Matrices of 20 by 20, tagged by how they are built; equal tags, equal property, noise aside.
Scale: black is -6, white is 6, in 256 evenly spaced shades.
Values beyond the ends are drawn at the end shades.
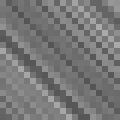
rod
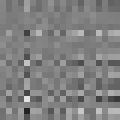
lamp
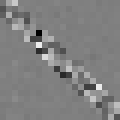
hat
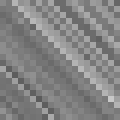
rod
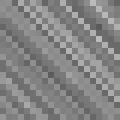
rod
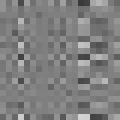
lamp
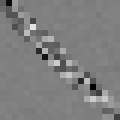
hat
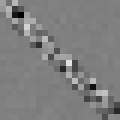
hat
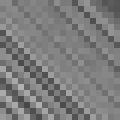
rod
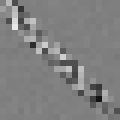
hat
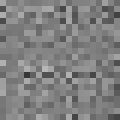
lamp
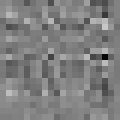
lamp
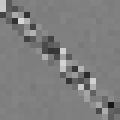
hat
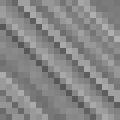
rod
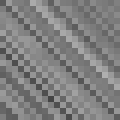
rod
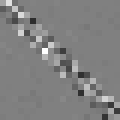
hat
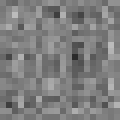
lamp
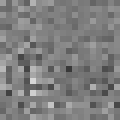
lamp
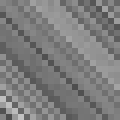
rod
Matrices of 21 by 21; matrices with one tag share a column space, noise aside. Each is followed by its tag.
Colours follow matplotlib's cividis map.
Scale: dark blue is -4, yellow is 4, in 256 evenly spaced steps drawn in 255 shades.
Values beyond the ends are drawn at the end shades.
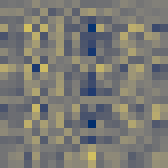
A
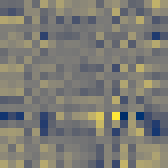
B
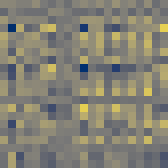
A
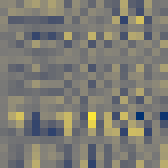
B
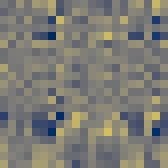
B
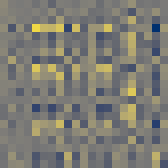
A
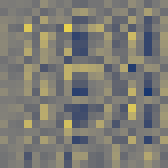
A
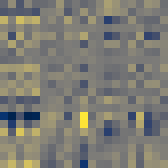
B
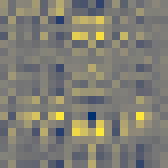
B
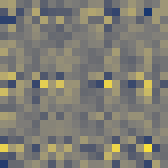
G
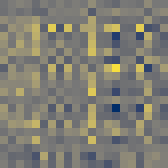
A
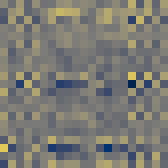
G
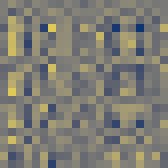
A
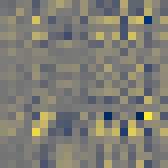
B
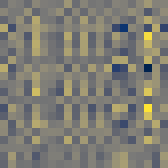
A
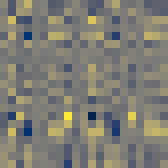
B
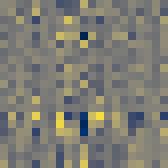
B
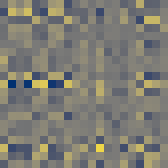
G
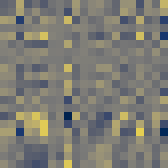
B
